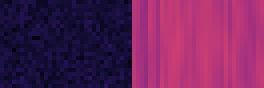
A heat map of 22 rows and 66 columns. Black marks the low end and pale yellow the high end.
The table splits into one row of 2 panels. Panel 1,1: very low, fine-grained, faint in contrast. Panel 1,2: middling, streaked downward, faint in contrast.
